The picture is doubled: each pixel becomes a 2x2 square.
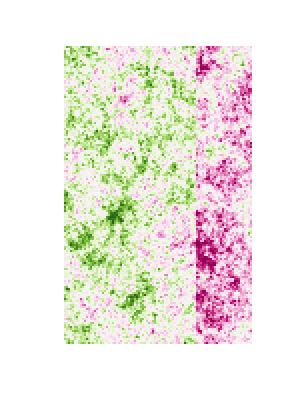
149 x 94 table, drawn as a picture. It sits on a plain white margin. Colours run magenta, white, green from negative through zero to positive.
Ninth with the lowest average: bottom right. Ninth with the highest average: middle left. Stripes: none. Average level on the scale: 50%. Grain: blotchy. Seam: vertical, 70% of the way across, the left part higher.
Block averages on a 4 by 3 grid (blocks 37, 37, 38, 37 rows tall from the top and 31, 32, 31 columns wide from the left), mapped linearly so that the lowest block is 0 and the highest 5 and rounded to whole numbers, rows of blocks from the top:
4 4 1 / 4 4 1 / 5 3 0 / 4 4 0
